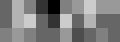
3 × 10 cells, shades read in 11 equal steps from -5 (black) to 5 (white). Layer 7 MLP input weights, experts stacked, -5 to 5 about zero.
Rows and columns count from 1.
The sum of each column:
-2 5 3 -5 -9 4 -2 4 0 -1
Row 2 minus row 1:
0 0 3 2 2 3 -2 -1 -2 -2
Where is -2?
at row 3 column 7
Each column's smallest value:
-1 1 0 -3 -5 0 -2 -1 -1 -1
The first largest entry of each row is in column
8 3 2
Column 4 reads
-3 -1 -1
